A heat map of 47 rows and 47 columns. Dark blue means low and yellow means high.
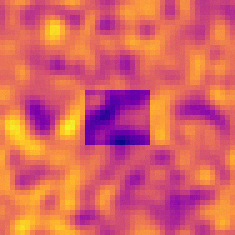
There are no regular stripes. The texture is blotchy. An odd patch, lower than its surroundings, sits in the centre. The centre is the ninth with the lowest average. Values change most from cell to cell in the centre.
